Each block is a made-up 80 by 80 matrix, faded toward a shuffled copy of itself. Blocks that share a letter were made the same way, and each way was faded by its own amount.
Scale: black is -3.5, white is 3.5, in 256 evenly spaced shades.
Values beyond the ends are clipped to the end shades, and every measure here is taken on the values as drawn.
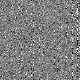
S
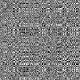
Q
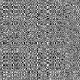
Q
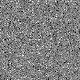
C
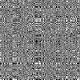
Q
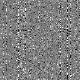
S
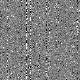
S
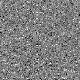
C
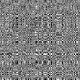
Q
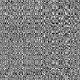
Q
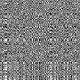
Q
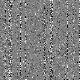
S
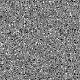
C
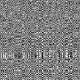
Q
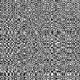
Q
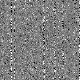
S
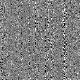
S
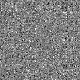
C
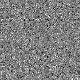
C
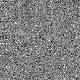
C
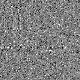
C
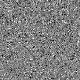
C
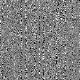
S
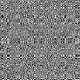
Q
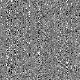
S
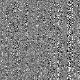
S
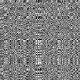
Q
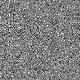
C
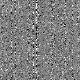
S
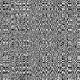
Q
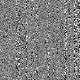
S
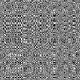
Q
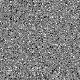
C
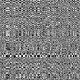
Q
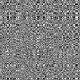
Q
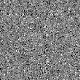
C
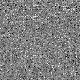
C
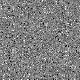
C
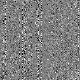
S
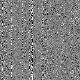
S
